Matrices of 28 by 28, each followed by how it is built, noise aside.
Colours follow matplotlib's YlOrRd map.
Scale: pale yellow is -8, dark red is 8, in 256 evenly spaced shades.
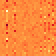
uneven columns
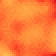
smooth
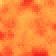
smooth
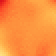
smooth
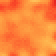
smooth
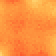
smooth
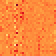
uneven columns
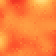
smooth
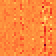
uneven columns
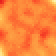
smooth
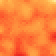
smooth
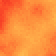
smooth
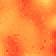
smooth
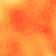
smooth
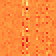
uneven columns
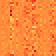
uneven columns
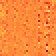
uneven columns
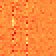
uneven columns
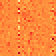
uneven columns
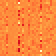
uneven columns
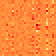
uneven columns
